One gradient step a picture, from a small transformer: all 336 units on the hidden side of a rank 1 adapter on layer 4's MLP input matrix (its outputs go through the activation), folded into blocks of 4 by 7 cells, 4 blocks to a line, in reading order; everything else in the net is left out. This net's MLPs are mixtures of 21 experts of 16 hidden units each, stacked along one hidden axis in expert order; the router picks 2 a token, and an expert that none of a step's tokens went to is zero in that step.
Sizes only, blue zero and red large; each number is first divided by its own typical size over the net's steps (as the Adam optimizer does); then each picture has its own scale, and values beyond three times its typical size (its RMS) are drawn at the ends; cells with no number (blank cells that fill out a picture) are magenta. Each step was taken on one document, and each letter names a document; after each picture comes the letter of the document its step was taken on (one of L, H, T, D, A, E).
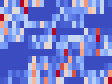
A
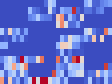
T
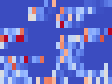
T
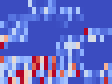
T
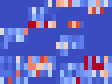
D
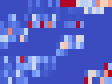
D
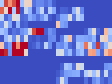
A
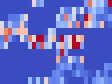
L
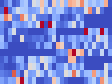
A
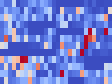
T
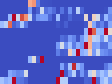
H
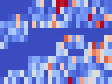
A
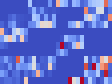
D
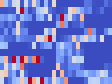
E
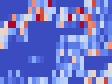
L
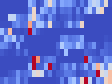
H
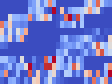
L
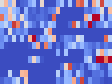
A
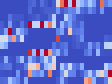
H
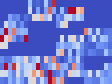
L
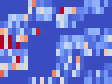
L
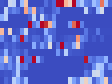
D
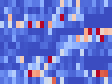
H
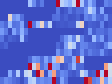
D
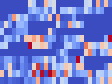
L
